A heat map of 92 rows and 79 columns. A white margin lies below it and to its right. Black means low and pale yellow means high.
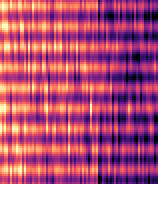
Histogram: bell-shaped. Slope: up to the left. Average level on the scale: 50%. Stripes: horizontal, repeating 9 times. Mirror symmetry: none. Odd rows or columns: none.
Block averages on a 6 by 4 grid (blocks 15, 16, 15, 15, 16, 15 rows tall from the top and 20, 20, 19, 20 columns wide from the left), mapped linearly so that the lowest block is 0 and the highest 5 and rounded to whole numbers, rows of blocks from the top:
5421
4320
5431
4320
5421
4210
